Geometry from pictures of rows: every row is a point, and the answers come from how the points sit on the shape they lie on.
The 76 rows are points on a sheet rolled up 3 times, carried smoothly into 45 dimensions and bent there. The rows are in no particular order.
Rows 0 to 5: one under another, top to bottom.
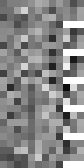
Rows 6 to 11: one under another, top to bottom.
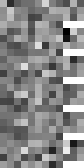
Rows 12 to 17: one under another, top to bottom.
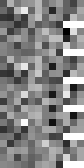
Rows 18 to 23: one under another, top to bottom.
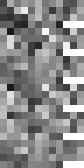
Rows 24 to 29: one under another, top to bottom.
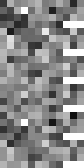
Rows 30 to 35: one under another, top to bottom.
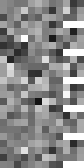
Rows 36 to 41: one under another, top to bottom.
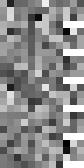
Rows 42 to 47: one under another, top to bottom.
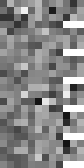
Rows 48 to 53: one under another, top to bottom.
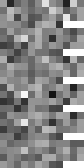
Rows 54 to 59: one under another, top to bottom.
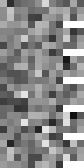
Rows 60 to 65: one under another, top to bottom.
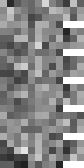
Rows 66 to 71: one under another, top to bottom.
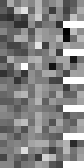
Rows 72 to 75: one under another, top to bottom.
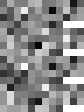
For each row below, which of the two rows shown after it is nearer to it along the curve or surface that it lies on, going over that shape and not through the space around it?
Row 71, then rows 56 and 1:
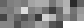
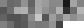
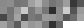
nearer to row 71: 1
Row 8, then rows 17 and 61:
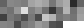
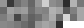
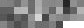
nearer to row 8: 61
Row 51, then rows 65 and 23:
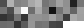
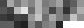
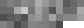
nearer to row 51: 65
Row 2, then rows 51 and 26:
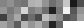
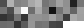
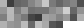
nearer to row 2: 51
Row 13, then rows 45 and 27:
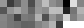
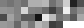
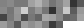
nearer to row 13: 27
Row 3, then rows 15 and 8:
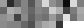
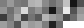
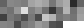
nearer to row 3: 8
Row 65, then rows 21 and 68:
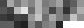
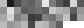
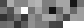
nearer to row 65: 68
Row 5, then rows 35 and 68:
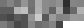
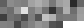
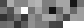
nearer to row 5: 35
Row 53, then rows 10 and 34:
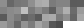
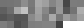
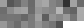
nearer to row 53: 10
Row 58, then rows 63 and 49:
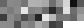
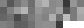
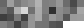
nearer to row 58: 49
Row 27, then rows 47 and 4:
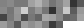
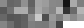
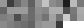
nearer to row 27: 47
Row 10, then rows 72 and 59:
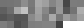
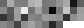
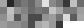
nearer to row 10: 59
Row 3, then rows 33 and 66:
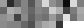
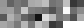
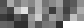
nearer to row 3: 66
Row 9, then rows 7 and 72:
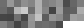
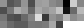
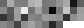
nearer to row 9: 7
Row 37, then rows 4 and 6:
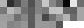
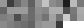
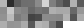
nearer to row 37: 6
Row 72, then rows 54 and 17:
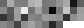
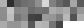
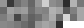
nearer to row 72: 54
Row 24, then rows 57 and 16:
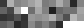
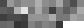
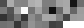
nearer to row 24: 16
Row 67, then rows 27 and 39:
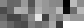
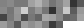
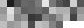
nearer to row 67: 27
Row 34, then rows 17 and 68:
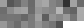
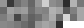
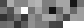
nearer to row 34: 17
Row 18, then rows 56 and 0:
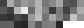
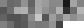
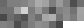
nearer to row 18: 56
